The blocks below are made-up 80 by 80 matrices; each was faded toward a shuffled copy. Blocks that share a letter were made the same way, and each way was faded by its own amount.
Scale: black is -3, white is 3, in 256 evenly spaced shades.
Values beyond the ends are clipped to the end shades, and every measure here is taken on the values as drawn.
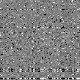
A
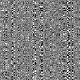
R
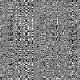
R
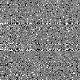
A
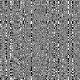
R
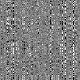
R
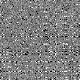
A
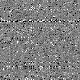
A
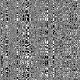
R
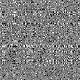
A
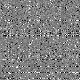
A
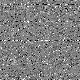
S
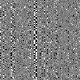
R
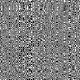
R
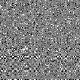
A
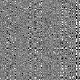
R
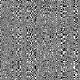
R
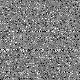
S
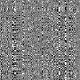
R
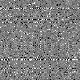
A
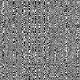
R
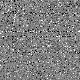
S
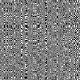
R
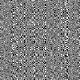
R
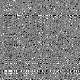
A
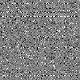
A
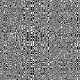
R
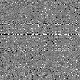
A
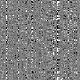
R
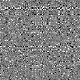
A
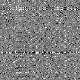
A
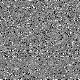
S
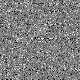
S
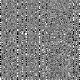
R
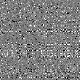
A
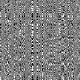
R
